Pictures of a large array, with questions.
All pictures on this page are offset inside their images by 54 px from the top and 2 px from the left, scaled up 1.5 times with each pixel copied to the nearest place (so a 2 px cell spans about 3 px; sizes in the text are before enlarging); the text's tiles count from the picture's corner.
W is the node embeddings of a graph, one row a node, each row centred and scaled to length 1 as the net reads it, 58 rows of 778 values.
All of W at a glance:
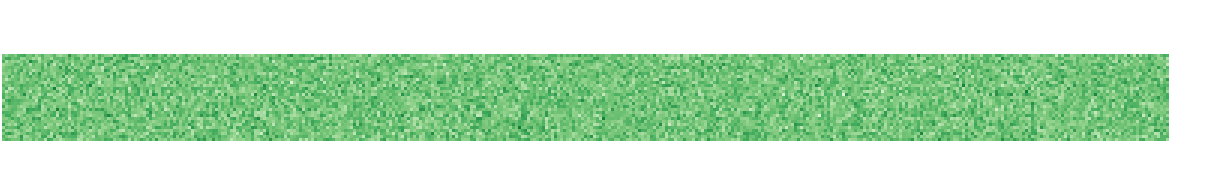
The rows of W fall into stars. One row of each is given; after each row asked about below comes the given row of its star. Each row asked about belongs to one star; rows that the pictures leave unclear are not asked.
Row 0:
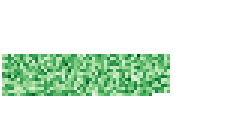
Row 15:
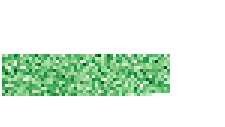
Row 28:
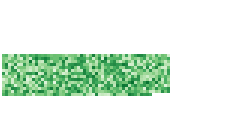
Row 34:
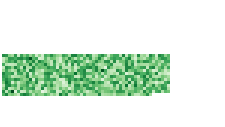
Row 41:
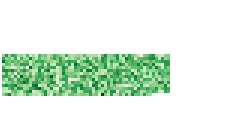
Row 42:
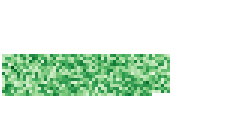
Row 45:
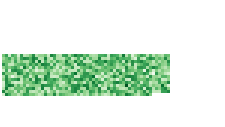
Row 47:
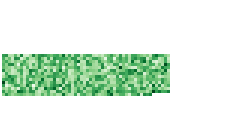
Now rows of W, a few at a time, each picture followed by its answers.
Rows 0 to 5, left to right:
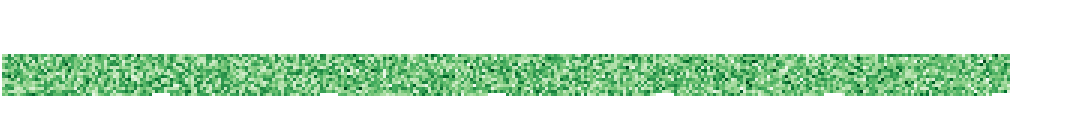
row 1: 47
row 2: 41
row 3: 15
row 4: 34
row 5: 47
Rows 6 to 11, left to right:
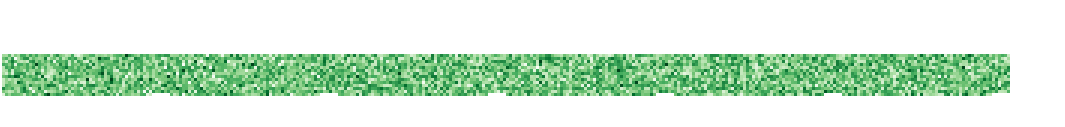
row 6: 0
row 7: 15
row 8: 41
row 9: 28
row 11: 0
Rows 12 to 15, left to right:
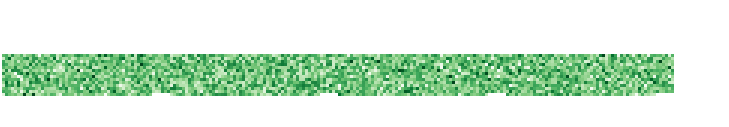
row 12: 45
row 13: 0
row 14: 34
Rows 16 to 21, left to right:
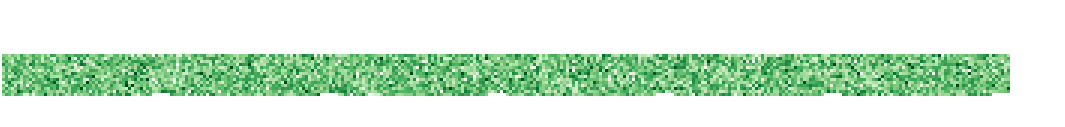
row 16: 45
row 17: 28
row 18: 42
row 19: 34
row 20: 0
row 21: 28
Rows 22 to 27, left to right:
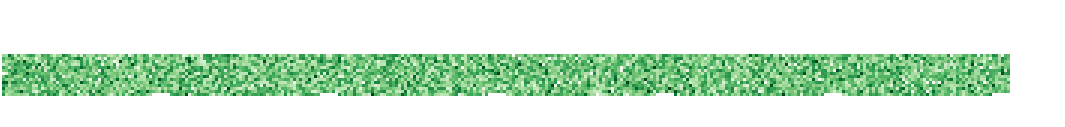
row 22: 15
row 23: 47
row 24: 47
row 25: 0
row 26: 47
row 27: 47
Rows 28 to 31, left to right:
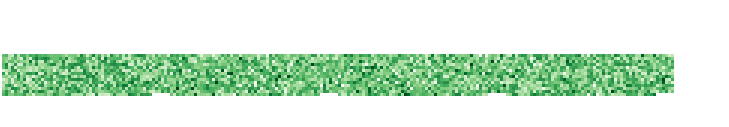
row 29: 41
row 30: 15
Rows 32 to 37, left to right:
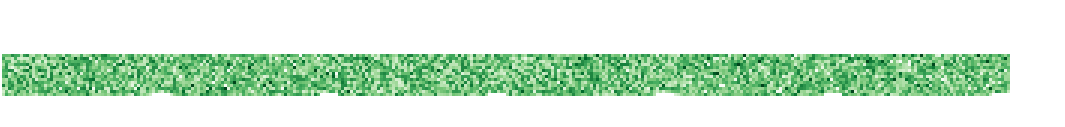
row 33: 42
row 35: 28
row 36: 0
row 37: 34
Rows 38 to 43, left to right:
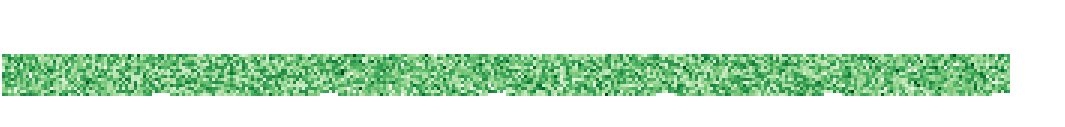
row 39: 41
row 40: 41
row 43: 34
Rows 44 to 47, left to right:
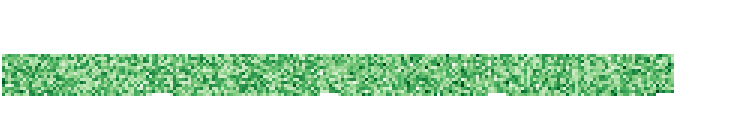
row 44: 15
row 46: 45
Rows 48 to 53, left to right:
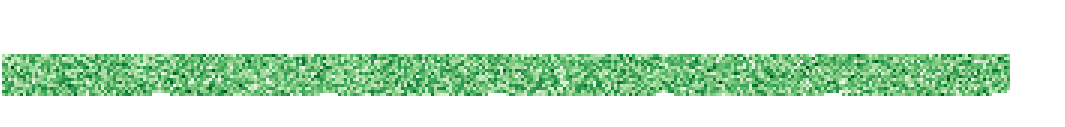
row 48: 42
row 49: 15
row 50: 28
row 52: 41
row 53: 41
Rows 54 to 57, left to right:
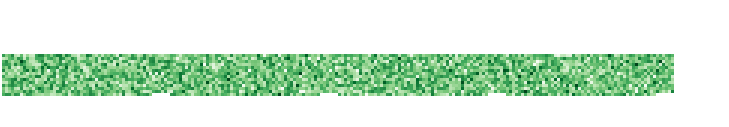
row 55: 47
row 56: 41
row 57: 15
